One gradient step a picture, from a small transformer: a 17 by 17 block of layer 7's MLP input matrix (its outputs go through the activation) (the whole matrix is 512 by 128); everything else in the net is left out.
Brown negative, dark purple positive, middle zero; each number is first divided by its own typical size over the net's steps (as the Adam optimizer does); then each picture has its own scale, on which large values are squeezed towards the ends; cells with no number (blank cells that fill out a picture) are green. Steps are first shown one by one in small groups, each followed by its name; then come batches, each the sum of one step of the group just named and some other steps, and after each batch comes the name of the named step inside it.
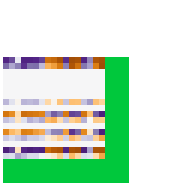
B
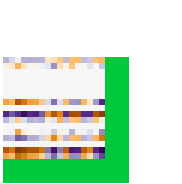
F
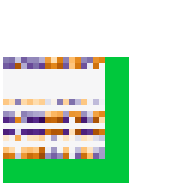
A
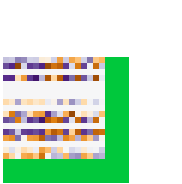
A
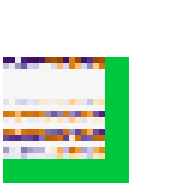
B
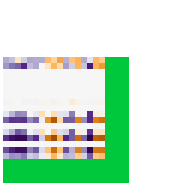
B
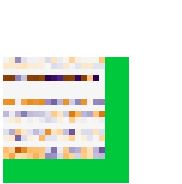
F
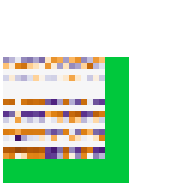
F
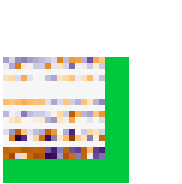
F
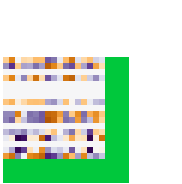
F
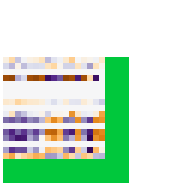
F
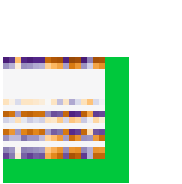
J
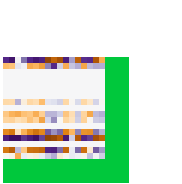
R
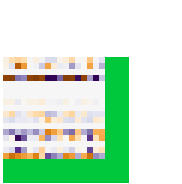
R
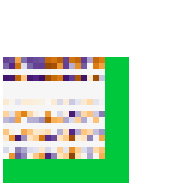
J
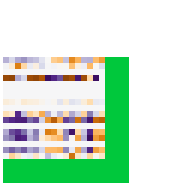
J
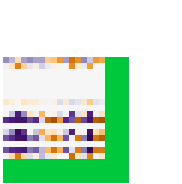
J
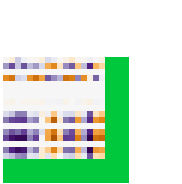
R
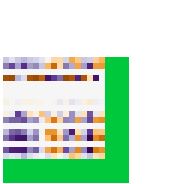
J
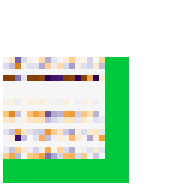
R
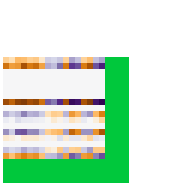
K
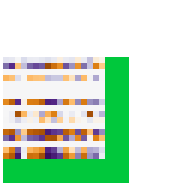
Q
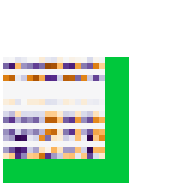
Q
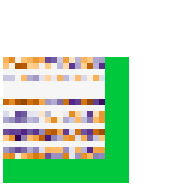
K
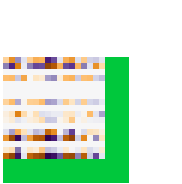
Q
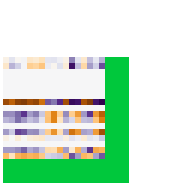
K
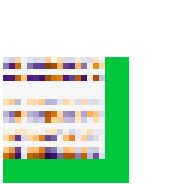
Q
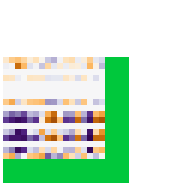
Q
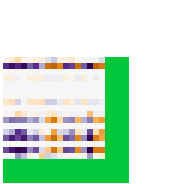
Q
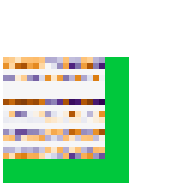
K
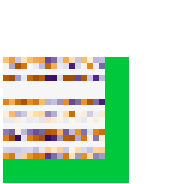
K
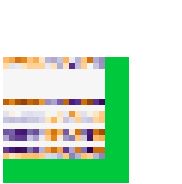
K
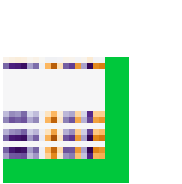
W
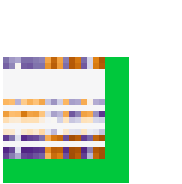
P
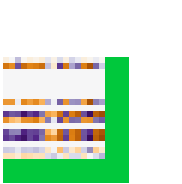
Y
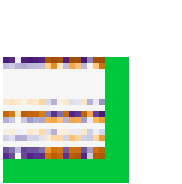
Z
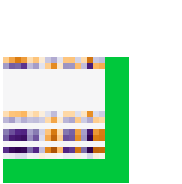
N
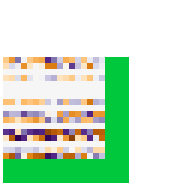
Y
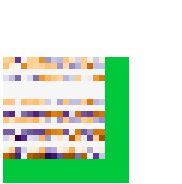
Y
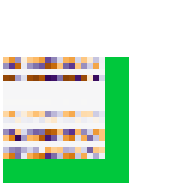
N
